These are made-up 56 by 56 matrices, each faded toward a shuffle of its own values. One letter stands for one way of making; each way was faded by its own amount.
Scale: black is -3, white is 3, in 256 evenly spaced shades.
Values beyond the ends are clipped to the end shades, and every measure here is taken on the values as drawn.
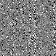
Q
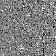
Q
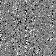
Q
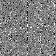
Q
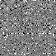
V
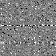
V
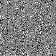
Q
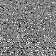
V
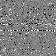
V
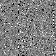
Q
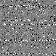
V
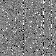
Q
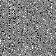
Q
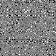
V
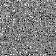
V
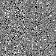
Q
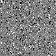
Q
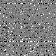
V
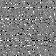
V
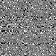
V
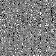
Q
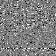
V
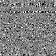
V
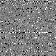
V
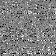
V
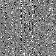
Q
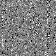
Q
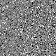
Q
